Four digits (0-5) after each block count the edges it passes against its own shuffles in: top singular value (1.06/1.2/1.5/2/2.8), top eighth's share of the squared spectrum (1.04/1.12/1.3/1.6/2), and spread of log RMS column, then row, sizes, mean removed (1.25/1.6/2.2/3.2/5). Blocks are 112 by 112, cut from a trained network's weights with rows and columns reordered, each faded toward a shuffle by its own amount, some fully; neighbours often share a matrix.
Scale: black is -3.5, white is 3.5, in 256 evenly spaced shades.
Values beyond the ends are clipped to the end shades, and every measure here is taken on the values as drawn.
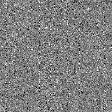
2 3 3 0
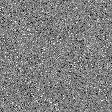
0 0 0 0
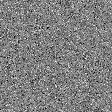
0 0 0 0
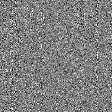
3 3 3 1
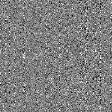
3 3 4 1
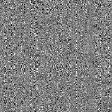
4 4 4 2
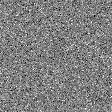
0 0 0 0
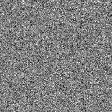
2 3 1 1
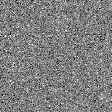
2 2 2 0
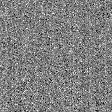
2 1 0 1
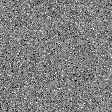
0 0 0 0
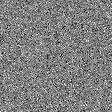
0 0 0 0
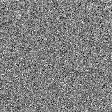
1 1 0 0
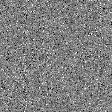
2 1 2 0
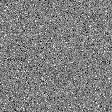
1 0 0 0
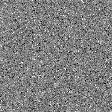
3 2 2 1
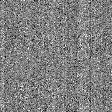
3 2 0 2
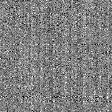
3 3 0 3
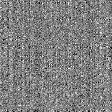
3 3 1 3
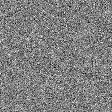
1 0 0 0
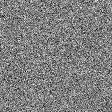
1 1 0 0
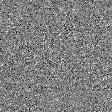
2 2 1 1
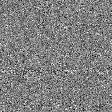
2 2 0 2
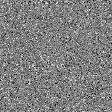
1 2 0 2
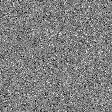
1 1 0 1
